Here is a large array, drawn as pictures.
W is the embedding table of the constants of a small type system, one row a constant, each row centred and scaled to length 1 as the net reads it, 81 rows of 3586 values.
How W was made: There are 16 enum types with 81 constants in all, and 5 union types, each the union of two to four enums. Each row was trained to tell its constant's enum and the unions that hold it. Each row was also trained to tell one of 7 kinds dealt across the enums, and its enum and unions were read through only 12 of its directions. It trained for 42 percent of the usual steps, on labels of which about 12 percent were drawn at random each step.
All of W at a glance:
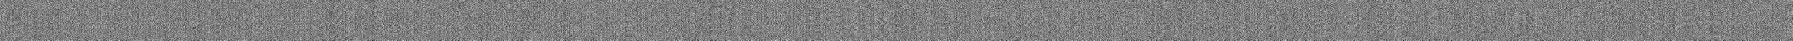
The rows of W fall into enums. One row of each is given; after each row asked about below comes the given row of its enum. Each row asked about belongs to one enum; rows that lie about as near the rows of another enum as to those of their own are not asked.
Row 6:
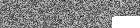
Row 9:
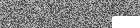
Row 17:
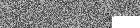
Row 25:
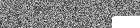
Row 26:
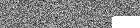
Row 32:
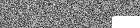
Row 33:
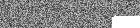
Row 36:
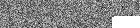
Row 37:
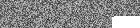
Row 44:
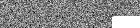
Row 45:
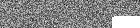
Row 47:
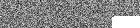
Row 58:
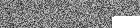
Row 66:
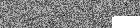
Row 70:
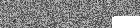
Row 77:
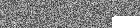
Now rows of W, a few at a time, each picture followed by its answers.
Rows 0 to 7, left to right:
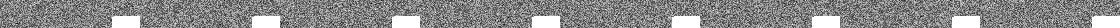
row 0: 26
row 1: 58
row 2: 9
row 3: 6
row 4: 33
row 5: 70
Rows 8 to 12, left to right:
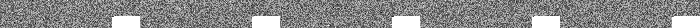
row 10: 32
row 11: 37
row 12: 33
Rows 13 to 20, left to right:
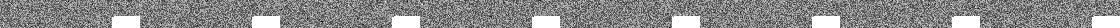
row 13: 33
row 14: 9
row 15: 37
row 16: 32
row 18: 58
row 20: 25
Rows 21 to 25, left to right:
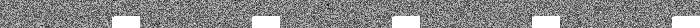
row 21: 45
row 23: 58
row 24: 77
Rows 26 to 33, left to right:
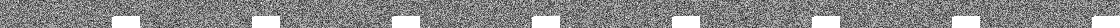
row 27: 25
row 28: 58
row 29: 17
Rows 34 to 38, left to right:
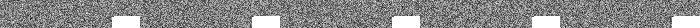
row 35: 6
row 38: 17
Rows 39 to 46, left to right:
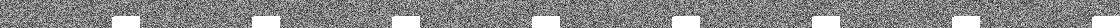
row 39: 26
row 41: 37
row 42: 32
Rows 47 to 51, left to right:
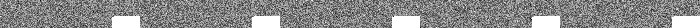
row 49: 32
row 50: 25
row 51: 26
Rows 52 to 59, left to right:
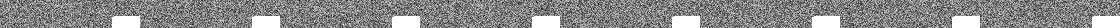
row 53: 9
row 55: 26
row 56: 58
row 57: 26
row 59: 77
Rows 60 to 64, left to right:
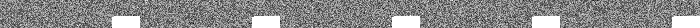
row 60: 37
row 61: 33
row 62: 6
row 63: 44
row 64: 25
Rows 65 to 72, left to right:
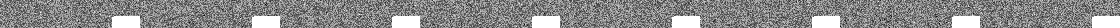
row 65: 6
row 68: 9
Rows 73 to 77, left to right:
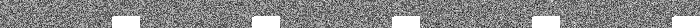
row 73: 44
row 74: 6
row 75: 45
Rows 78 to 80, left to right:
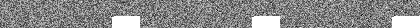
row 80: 37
